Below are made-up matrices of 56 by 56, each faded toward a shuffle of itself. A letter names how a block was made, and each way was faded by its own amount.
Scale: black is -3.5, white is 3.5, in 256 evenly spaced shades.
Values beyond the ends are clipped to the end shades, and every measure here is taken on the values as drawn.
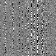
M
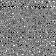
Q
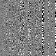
M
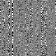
M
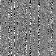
M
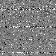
Q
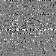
Q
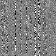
M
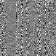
M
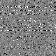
Q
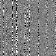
M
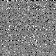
Q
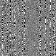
M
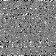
Q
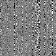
M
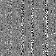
M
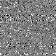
Q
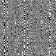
M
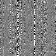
M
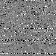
Q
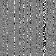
M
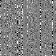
M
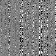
M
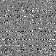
Q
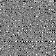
Q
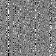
M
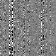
M
